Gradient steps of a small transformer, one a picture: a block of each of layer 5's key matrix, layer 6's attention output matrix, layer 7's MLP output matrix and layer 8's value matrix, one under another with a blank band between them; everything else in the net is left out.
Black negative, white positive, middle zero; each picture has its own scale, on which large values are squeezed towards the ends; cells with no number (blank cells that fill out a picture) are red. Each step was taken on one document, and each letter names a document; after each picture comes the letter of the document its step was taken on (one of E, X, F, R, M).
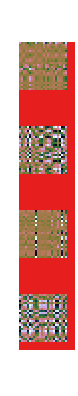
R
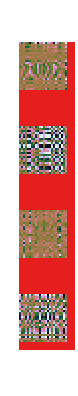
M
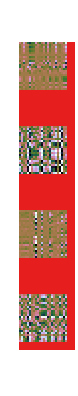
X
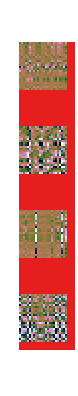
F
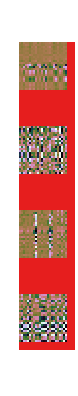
X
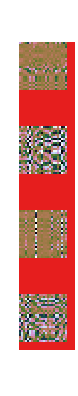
R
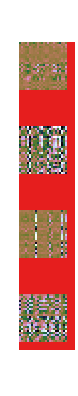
R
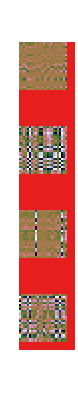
F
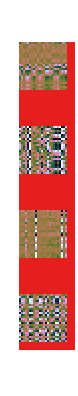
R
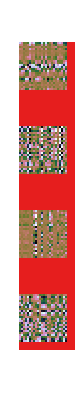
X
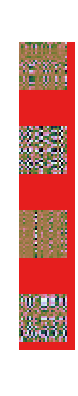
X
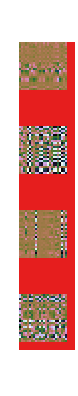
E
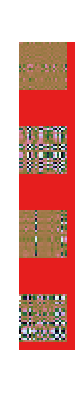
F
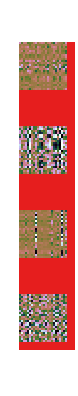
R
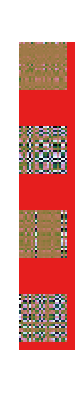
E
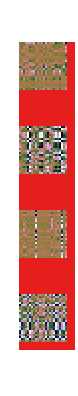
R
